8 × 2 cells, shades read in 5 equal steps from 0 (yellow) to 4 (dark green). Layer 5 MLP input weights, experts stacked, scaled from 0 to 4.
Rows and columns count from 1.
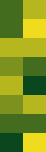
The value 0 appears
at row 2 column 2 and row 8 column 2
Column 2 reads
1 0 1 3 4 1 3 0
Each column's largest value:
4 4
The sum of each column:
19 13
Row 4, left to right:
2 3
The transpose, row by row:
3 3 1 2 1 2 3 4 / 1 0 1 3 4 1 3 0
